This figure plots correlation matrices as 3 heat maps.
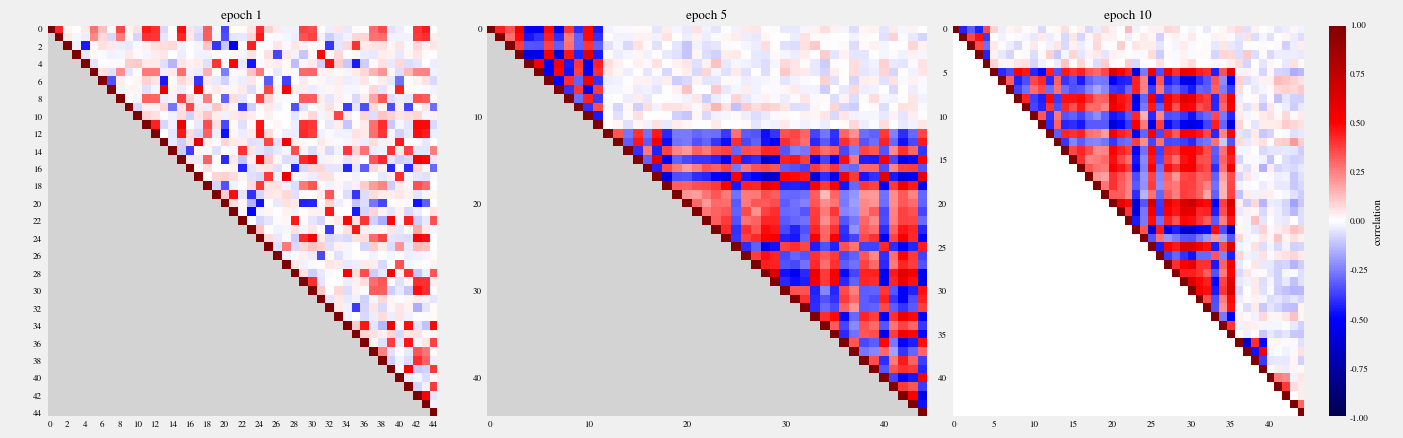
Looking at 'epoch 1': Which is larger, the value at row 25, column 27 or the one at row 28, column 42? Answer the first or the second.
the first
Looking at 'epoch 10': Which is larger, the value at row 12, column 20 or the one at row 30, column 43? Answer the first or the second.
the first
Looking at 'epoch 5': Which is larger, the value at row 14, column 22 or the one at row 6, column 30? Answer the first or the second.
the first
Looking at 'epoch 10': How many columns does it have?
45
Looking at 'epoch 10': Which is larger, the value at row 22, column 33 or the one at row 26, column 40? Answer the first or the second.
the second
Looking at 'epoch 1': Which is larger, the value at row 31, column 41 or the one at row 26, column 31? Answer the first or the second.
the first
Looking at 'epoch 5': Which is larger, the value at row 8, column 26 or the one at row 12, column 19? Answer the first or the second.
the first
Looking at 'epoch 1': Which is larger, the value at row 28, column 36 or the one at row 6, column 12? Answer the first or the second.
the first
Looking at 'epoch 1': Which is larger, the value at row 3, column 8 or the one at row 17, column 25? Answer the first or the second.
the second
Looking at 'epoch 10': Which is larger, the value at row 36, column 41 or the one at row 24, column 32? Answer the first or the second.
the first
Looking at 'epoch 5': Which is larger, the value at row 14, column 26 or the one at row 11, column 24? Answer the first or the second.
the first
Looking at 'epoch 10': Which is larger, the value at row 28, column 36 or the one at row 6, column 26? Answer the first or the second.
the second
